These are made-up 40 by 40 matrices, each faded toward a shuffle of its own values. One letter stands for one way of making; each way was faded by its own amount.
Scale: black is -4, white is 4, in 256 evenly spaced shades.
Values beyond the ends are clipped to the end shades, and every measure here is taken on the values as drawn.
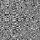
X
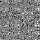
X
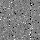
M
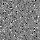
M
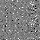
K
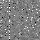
M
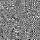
X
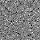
K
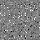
K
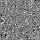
M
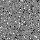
M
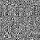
X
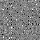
K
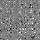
K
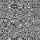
X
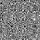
X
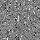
M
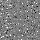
M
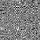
X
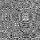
X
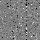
M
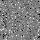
M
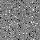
M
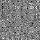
X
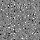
M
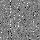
M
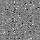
K
